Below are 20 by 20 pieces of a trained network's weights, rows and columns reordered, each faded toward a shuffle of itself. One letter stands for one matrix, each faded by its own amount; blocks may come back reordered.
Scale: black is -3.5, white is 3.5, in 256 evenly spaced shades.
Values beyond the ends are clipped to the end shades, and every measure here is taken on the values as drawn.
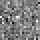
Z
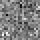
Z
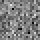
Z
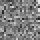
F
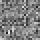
F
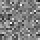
F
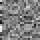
F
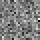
Z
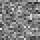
F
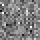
Z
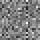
F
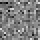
Z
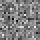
Z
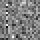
F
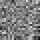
F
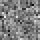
Z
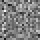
F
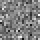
Z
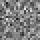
F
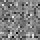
Z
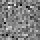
Z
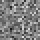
F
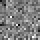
Z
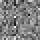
F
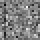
Z
